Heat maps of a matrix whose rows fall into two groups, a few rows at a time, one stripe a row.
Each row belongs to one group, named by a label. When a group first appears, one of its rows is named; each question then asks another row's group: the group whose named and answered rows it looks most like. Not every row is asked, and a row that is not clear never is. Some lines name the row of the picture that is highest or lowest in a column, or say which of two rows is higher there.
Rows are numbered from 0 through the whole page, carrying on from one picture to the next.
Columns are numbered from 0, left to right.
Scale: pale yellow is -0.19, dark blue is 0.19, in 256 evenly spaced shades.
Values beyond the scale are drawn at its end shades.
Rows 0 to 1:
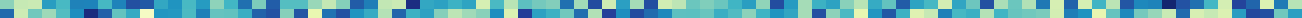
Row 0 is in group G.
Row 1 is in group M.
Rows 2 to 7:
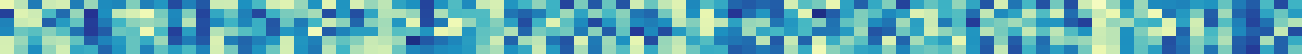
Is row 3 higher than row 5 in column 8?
No
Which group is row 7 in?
G
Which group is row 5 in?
M
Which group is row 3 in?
M
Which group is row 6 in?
G
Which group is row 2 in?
G
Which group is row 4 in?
M
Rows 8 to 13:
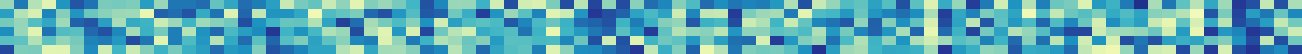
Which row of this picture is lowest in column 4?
13
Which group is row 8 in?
G
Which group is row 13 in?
M
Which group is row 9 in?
M
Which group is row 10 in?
M
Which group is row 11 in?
M
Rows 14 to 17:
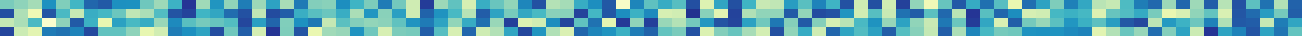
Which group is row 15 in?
M
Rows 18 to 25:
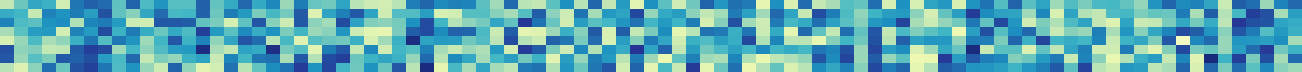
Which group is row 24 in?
M
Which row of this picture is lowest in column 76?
24
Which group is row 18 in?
G
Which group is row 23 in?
M
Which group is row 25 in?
M
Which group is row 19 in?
M
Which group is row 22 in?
G
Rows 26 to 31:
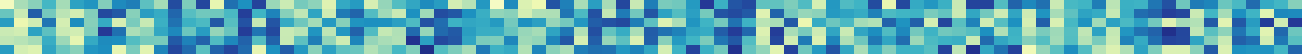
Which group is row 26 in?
G
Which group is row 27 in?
G
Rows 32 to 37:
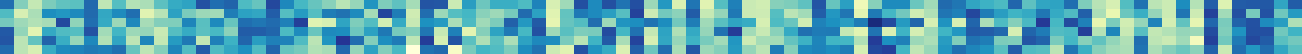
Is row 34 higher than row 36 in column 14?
Yes
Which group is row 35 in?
M
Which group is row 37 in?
M
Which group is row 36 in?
M
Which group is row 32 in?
M
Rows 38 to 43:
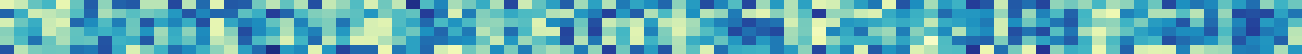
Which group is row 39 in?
M
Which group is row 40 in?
G
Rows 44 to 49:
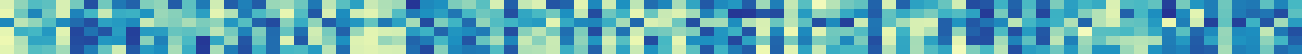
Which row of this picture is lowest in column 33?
44
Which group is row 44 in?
G
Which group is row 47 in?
G
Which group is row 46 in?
M
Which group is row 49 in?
G
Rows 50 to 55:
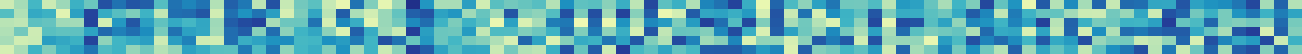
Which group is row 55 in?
G
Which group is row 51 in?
G
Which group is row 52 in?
G
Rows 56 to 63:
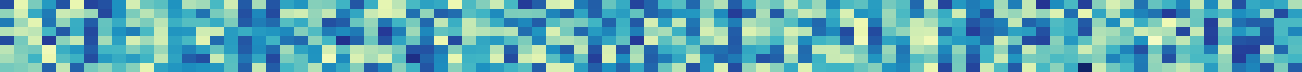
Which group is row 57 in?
G
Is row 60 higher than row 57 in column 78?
No
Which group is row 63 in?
M
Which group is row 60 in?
M
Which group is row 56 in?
M
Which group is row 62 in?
G
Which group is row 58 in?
M
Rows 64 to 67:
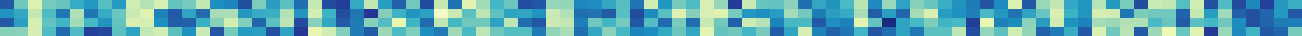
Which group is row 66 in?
M
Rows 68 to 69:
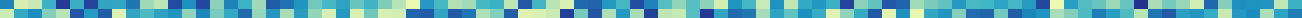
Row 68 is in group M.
